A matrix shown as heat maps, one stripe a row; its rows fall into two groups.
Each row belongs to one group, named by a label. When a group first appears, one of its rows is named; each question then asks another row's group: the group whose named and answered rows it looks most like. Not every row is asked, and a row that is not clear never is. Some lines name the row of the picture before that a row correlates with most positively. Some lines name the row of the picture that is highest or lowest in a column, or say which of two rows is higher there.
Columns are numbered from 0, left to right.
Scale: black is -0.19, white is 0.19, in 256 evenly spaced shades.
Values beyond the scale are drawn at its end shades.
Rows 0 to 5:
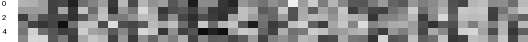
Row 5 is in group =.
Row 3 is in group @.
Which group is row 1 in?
=
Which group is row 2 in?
=
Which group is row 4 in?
=
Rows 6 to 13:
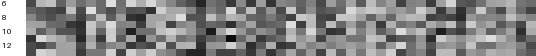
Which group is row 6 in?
=
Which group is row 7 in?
@
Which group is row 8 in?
@
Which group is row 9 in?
=
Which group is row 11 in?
=
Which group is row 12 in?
@
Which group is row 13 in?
=
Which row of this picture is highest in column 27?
8
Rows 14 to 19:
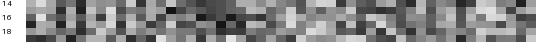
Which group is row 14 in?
=
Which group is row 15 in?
=
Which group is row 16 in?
=
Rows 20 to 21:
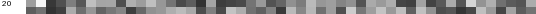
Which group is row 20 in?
=
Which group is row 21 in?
@
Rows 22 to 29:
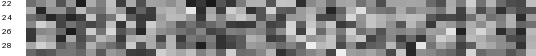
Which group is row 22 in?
=
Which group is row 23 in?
@
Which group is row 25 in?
=
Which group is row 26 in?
=
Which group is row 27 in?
=
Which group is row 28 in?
=
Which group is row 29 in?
@
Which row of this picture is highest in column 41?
27
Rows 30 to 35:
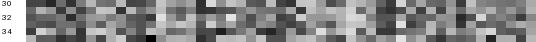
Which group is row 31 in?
=
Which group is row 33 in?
@
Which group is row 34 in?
=
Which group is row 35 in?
@
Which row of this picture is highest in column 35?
35
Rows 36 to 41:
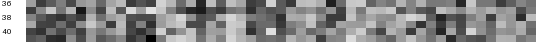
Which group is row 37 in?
=
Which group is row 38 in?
@
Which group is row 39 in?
@
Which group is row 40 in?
@
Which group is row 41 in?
@
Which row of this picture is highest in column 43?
37
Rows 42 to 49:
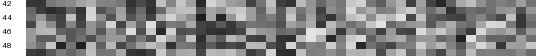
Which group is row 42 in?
@
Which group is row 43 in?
@
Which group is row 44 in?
@
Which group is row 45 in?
=
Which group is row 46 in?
=
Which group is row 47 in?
@
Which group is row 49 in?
@
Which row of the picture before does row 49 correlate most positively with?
40
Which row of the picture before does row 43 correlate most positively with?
41
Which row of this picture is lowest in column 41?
42
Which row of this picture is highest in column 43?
42
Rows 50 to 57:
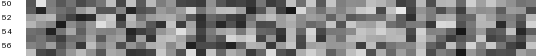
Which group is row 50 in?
=
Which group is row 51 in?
@
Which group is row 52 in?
=
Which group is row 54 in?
@
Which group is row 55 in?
@
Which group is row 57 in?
@
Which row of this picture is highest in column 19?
51
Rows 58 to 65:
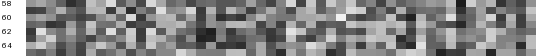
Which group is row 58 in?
=
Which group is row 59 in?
@
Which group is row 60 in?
=
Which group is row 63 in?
=
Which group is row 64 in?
=
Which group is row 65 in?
@
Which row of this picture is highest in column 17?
65
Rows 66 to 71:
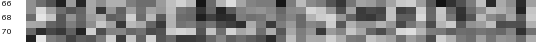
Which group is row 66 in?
@
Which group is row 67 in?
=
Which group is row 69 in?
=
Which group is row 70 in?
@
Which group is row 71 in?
=
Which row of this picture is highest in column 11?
69
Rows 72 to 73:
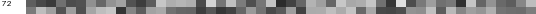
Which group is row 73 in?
=
